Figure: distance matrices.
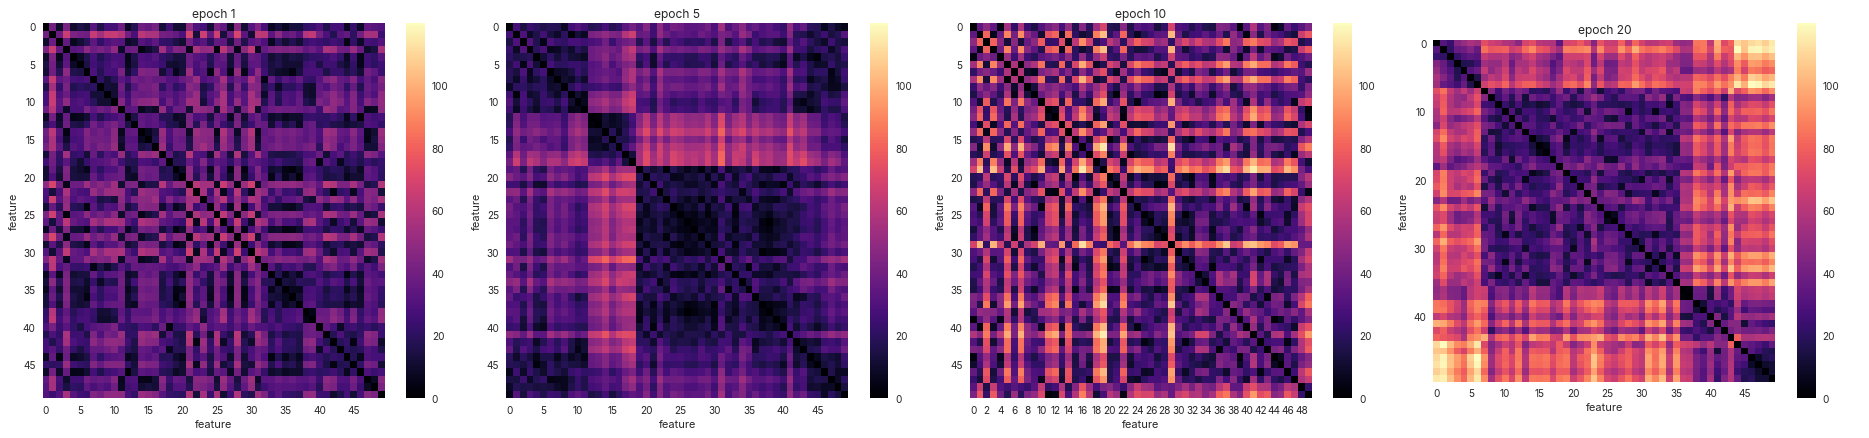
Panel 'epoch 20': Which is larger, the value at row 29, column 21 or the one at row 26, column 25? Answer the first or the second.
the first
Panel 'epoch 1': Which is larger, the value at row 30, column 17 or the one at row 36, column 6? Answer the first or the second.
the first
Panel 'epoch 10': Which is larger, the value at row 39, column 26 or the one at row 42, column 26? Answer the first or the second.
the first
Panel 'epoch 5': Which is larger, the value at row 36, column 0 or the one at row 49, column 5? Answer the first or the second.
the first
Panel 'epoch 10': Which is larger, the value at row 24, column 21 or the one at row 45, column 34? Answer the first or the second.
the first
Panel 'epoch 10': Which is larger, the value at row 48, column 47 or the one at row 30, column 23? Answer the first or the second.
the first
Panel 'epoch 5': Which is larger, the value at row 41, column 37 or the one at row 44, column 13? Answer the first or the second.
the second
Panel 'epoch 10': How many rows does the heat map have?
50
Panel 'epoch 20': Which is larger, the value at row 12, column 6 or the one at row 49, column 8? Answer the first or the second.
the first
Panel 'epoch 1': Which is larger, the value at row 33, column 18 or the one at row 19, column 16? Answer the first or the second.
the second
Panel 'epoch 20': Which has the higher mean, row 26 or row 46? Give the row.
46
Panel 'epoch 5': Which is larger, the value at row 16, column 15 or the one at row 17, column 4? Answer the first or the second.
the second
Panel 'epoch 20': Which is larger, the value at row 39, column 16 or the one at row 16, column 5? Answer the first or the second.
the first
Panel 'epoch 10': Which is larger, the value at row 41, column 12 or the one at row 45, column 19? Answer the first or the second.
the first
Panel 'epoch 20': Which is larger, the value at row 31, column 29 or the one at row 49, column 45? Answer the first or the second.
the first
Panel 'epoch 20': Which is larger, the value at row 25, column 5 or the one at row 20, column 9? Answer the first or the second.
the first
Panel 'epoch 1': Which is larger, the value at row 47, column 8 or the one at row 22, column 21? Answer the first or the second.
the second
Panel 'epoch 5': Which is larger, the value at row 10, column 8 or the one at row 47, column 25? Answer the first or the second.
the second
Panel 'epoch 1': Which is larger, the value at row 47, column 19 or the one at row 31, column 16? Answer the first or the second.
the first
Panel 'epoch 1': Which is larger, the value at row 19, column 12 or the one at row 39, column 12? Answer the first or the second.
the second
